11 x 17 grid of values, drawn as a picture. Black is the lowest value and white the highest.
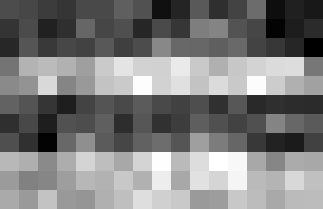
Grain: streaks across. Stripes: horizontal, repeating 2 times. Average level on the scale: 50%.
